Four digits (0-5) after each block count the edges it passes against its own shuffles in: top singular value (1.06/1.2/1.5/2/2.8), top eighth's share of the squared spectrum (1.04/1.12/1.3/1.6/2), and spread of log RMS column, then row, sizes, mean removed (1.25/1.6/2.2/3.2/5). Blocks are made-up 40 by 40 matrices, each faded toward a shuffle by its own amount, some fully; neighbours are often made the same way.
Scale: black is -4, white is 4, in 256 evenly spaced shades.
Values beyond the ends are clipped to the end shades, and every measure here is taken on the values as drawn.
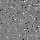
0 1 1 0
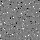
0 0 0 0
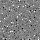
0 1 0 0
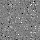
1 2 1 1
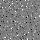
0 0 0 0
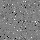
0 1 0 0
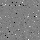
1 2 0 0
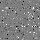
2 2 0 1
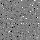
1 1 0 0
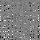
2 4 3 2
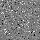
0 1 0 0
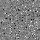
2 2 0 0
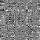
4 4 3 2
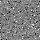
1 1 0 0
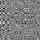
4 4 2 2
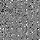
2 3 2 1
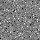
1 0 0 0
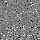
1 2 0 1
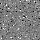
0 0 0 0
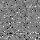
1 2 0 1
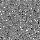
1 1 0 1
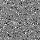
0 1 0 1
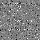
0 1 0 1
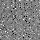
2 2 1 0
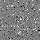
2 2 0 0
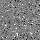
1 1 0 0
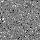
1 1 0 0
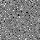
1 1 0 0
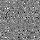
2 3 1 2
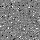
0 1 0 0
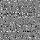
3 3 1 2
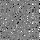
3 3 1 1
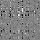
4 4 2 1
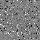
2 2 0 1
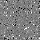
3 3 1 1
